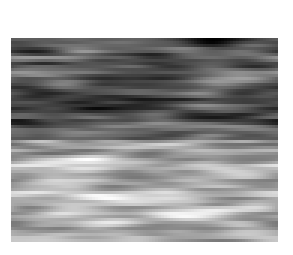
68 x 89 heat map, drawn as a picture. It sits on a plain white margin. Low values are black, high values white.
Seam: horizontal, 50% of the way down, the bottom part higher. Grain: streaks across. Average level on the scale: 50%.
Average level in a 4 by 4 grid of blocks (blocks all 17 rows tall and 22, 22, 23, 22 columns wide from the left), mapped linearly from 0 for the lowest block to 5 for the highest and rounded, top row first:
1 1 0 1 | 0 0 1 0 | 4 4 4 4 | 4 5 5 4
